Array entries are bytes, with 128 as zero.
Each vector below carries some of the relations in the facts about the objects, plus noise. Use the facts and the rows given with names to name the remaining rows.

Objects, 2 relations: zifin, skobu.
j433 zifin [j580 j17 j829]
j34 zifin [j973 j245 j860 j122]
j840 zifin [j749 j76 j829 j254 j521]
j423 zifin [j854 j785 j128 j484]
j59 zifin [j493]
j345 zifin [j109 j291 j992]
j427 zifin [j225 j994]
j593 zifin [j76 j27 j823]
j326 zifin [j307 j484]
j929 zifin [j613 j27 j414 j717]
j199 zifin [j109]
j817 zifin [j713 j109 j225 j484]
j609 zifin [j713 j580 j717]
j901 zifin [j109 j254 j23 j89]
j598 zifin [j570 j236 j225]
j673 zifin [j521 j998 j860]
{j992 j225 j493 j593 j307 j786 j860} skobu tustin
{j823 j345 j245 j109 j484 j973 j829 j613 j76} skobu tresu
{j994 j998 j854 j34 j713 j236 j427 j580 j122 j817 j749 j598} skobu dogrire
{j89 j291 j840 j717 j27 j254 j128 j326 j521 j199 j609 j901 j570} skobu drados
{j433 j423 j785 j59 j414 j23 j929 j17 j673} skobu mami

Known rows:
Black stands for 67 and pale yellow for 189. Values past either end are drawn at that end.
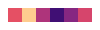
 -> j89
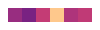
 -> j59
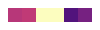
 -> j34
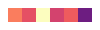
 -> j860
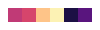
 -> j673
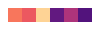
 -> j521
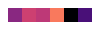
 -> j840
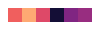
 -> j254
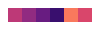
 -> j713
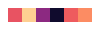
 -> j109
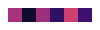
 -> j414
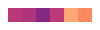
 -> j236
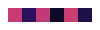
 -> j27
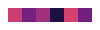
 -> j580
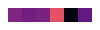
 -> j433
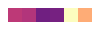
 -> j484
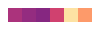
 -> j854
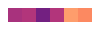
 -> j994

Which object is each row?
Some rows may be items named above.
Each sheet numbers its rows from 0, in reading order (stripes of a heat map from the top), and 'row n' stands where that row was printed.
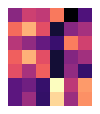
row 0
j840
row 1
j254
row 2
j713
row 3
j254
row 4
j76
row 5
j423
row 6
j598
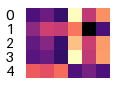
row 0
j423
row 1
j840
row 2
j326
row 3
j423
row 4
j749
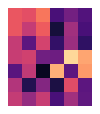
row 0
j749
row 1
j829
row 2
j823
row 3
j225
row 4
j817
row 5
j717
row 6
j17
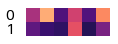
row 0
j199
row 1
j609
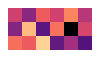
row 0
j493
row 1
j901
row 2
j521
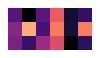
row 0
j929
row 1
j345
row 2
j593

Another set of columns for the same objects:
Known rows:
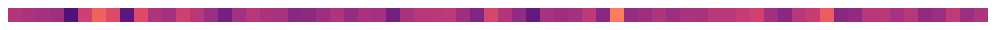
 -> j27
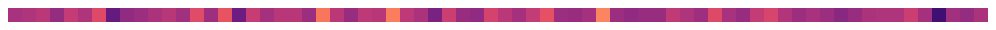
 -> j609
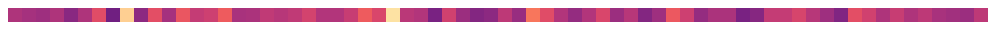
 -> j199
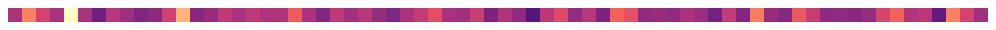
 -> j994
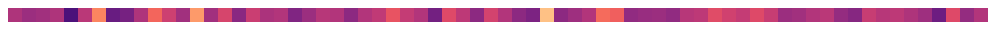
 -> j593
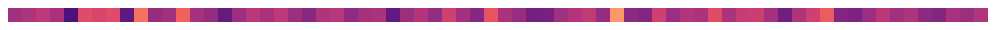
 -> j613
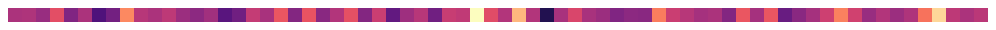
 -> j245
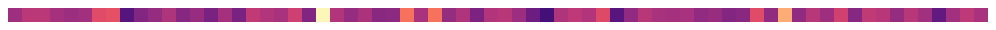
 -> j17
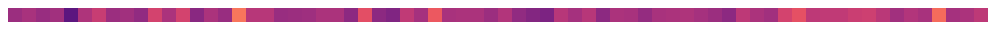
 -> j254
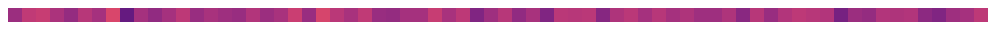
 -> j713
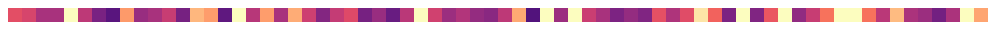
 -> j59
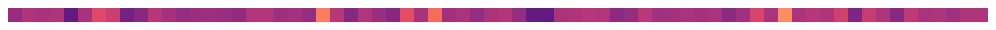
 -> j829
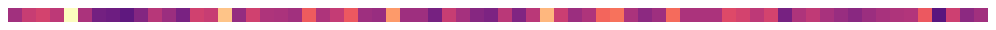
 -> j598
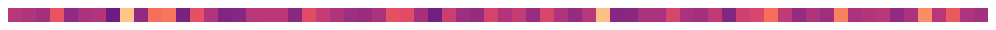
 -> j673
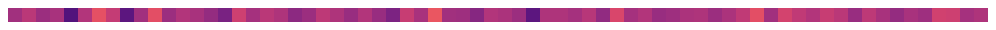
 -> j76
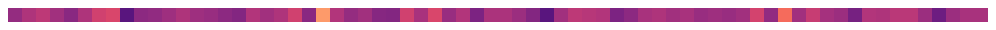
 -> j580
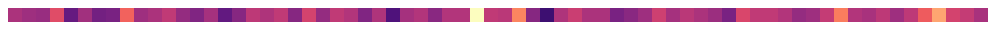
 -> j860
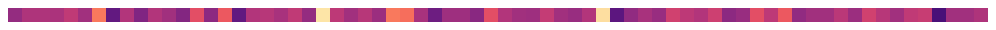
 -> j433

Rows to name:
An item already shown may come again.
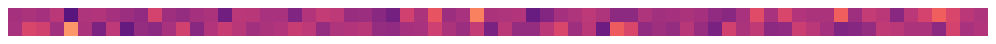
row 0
j521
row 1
j225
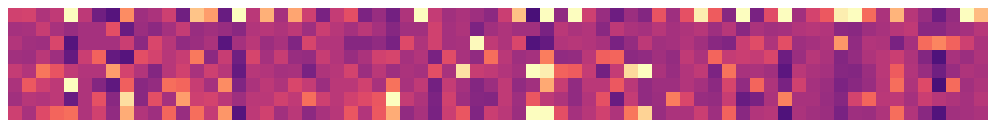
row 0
j59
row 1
j713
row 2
j998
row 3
j929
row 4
j307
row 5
j427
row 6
j345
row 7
j326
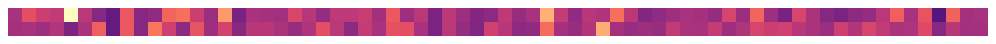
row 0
j427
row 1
j840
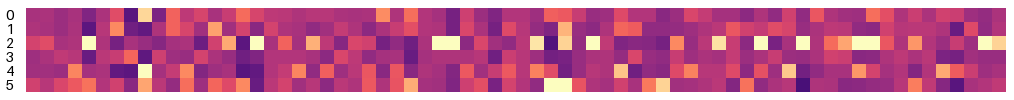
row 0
j901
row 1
j593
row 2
j493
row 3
j717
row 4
j34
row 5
j326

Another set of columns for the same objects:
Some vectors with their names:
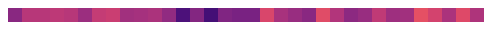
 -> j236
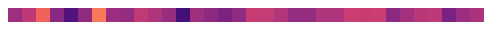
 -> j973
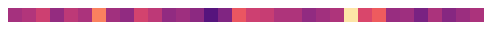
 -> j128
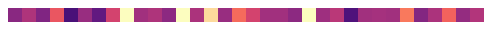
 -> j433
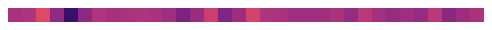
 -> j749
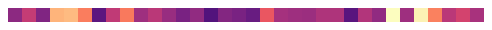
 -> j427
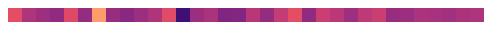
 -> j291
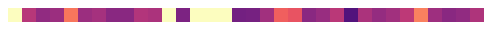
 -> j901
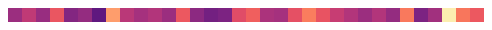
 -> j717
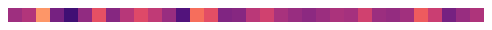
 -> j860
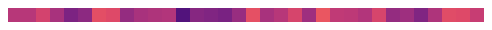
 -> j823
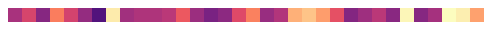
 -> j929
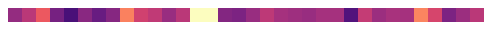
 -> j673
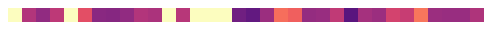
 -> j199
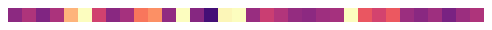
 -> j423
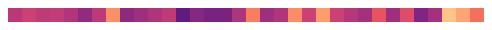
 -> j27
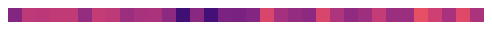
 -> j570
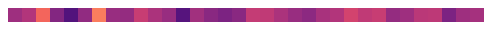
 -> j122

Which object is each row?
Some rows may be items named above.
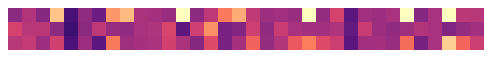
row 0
j609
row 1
j254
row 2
j593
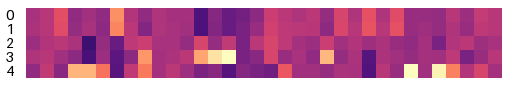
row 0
j493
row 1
j493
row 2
j17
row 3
j840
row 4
j427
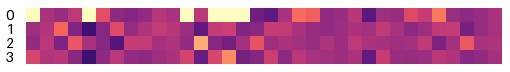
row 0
j199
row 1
j998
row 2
j713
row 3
j254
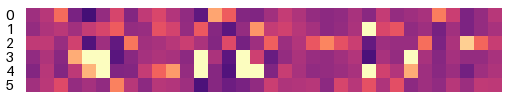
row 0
j34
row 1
j307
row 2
j593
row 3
j817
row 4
j326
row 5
j493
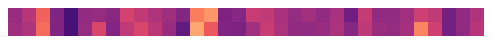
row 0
j521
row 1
j34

